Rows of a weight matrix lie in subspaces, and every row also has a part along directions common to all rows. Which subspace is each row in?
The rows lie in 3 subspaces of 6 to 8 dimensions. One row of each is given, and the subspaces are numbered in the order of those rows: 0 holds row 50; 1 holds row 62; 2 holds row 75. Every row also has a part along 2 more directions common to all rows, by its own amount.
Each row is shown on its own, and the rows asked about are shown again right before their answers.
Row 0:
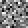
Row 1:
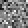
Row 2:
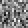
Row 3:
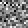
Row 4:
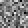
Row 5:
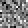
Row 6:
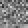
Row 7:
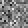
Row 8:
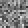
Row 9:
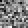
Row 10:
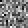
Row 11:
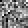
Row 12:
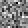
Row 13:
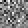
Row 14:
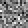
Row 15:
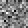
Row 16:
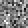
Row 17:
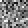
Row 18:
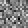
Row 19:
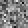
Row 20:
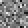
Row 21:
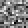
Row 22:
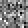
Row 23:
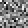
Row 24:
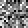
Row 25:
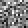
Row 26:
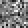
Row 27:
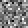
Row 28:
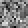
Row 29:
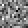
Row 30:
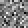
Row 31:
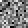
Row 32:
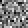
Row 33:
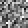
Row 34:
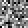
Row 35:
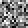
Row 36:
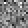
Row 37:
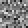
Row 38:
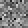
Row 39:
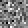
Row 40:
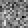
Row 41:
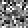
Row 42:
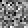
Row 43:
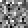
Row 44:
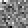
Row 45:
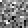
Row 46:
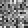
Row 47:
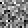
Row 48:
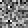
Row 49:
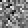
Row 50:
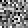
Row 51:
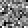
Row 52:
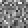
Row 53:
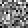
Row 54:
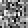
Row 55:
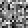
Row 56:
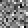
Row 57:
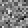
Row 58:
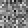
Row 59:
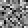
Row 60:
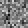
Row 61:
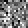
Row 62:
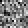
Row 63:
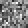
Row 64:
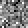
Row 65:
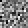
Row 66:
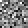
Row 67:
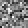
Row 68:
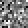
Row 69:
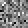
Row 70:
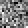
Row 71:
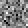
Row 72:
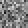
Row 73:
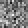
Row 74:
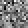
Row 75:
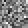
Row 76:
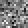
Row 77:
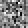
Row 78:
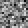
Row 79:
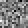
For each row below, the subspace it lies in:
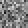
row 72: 0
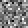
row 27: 2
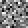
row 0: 1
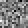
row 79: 1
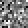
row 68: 0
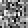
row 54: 1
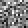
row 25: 2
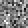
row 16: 2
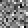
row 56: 1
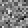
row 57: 2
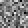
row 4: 1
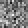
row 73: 1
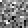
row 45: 0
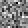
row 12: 1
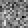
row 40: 0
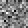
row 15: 1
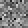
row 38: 0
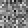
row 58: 1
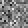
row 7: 0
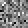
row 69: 0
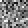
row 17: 0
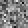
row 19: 2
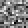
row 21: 2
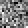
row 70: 1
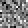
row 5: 0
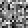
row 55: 0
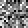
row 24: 1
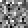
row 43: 2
